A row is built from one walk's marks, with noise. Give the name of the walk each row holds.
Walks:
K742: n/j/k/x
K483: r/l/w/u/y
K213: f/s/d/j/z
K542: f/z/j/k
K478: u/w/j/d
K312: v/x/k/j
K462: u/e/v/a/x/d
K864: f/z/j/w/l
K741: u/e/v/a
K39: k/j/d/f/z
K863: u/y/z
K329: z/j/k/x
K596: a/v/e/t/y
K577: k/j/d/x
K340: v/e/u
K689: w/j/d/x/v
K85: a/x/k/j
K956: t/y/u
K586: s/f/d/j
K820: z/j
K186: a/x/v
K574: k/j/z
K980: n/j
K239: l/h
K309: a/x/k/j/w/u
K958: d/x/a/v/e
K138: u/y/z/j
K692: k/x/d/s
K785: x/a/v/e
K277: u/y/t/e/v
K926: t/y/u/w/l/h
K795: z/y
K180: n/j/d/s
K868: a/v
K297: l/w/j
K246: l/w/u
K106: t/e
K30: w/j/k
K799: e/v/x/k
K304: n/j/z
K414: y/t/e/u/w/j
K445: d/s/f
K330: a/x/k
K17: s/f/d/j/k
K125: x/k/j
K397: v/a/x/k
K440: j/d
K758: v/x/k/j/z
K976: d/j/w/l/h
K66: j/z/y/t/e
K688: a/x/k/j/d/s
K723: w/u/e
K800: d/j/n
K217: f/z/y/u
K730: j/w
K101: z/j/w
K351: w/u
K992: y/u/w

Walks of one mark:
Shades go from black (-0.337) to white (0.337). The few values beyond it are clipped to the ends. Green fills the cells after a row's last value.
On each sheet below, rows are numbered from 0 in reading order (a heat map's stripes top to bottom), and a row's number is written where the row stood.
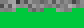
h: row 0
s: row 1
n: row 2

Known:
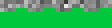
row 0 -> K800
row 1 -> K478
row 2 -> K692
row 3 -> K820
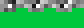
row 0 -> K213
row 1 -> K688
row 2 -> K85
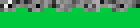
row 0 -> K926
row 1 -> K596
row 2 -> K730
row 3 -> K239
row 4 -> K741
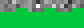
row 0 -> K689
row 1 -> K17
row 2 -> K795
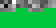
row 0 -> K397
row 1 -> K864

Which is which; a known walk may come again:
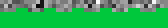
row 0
K351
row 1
K66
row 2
K30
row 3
K397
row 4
K976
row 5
K312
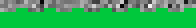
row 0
K980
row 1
K217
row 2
K440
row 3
K445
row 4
K956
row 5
K577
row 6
K239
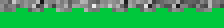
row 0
K689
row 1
K863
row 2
K304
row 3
K180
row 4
K138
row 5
K992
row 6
K723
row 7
K868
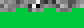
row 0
K730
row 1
K926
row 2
K864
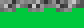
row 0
K795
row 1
K246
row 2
K462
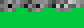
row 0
K340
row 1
K741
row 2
K758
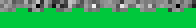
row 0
K478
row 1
K277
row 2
K958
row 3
K542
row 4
K692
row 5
K574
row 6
K596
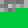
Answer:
K800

